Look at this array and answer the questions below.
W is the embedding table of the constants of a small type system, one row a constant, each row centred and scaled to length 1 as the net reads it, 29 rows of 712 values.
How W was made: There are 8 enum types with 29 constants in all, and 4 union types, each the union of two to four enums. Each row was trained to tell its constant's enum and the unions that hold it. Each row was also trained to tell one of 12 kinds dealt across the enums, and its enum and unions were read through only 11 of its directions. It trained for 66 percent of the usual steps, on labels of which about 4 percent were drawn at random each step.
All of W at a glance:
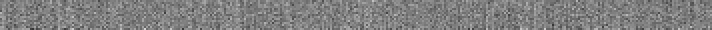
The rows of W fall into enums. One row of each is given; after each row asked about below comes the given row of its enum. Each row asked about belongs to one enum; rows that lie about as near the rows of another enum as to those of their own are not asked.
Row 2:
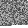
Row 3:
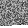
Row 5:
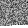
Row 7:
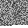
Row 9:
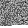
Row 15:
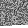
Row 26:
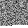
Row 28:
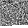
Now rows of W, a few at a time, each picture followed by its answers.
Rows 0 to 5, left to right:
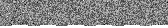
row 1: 15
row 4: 3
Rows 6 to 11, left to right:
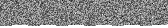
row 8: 26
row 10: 5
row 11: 15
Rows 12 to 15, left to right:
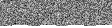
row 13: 7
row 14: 15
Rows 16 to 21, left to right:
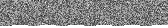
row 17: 5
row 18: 3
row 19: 26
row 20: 26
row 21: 9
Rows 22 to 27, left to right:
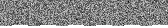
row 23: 15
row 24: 7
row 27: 26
